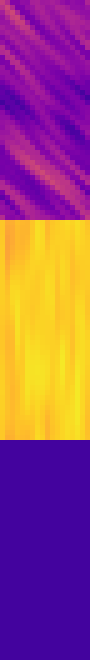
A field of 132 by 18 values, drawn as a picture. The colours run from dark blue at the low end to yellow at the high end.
The table splits into 3 rows of 1 panel. Panel 1,1: low, slanting down to the right. Panel 2,1: very high, streaked downward, faint in contrast. Panel 3,1: very low, flat.
